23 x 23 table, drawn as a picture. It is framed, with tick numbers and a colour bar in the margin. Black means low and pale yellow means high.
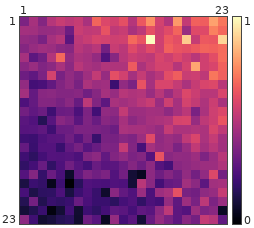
Ninth with the lowest average: bottom left. Mirror symmetry: none. Histogram: bell-shaped. Slope: up to the top right. Odd rows or columns: none. Ninth with the highest average: top right.
